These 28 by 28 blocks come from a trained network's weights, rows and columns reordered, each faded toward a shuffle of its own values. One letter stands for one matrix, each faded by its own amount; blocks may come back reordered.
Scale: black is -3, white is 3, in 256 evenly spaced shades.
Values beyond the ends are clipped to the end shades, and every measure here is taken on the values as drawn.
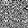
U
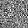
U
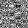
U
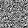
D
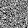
D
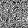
U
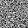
D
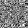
U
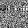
U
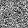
D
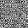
U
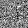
D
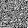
D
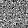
D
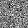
D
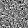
D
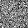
D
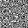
U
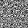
U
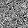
D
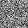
D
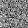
D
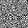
U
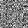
U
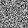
D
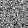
D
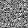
D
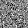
D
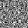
U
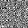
U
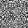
U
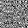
U
